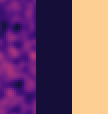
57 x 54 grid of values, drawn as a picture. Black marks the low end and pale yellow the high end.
It is made of 1 by 3 panels. Panel 1,1: low, blotchy. Panel 1,2: very low, flat. Panel 1,3: very high, flat.
